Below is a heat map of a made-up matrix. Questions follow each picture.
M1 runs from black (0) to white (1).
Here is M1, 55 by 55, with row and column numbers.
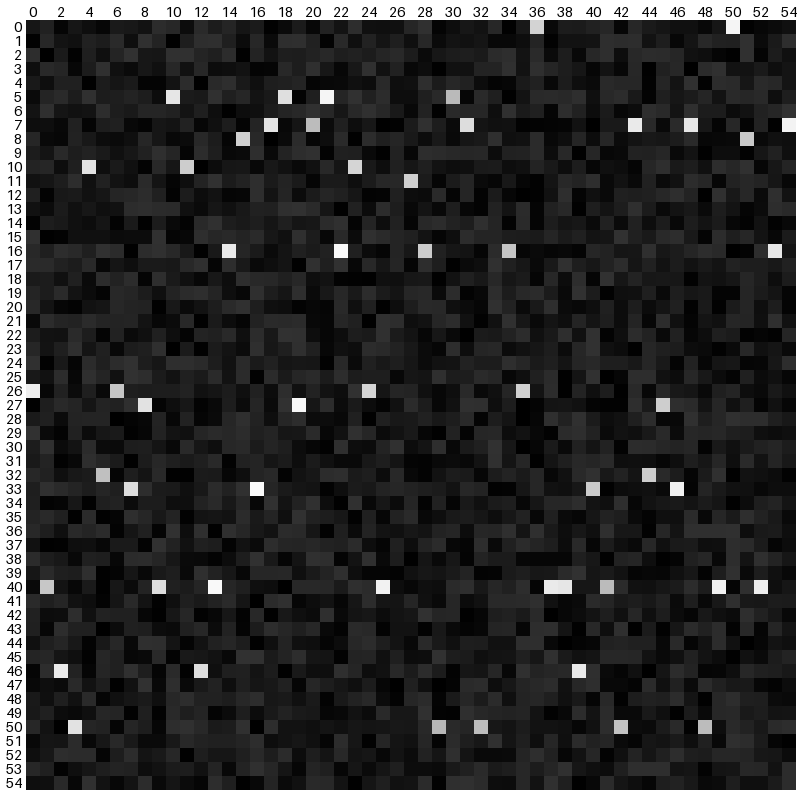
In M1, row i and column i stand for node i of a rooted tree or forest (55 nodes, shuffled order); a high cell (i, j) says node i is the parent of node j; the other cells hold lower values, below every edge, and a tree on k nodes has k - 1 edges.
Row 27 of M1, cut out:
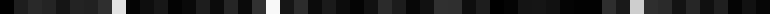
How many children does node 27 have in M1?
3
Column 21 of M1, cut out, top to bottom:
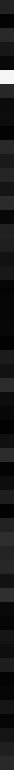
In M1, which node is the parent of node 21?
5
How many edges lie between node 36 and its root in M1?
2
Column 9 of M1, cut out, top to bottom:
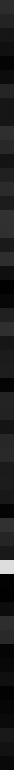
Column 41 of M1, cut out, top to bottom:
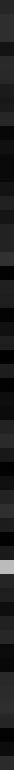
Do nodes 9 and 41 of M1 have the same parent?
yes
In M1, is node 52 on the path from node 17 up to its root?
no
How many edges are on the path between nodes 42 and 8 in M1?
7
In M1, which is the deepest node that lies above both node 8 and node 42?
50
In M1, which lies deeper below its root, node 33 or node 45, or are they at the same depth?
node 45
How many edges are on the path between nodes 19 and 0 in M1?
7
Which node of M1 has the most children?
40
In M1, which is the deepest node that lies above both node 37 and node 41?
40
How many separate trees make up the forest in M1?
2
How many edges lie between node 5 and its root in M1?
4
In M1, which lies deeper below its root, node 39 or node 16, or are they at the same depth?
node 39
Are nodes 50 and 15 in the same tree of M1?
yes
